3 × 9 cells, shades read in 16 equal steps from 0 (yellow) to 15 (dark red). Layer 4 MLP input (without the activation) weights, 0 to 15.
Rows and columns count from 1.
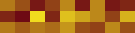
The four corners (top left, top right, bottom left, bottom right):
7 13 7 10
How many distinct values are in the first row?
6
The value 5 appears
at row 3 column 5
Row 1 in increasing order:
6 6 7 10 11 13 14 14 14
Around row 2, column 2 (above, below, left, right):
10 9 13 0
